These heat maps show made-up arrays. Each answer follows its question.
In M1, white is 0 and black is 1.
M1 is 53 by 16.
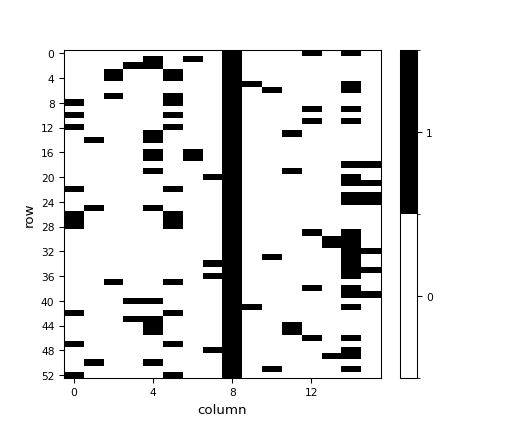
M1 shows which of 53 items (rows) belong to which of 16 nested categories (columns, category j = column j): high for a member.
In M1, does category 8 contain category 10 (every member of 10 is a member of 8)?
yes
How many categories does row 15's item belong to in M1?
1
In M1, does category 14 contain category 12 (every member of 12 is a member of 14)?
yes
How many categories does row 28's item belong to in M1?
3
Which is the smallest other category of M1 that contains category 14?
8
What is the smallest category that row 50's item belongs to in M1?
1
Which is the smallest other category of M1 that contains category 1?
4
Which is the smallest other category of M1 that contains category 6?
4
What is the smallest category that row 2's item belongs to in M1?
3
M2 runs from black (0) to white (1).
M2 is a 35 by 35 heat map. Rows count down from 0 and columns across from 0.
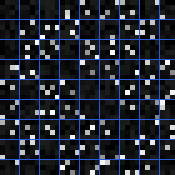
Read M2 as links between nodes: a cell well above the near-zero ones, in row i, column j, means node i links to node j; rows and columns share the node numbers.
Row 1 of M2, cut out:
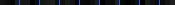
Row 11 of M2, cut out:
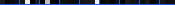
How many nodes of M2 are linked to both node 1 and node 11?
0
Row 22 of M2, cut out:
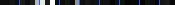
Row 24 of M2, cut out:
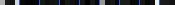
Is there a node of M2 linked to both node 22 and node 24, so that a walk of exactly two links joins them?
no
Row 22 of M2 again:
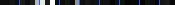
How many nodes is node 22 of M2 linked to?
4
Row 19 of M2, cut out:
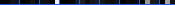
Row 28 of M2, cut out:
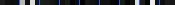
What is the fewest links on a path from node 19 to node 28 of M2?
6
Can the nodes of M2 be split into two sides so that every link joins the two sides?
no
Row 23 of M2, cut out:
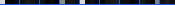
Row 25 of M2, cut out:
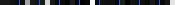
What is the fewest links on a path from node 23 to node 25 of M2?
6
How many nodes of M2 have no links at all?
1
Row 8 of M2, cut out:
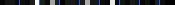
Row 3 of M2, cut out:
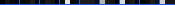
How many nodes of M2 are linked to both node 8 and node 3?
0
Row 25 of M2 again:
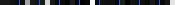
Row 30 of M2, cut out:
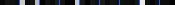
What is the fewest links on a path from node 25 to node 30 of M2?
4
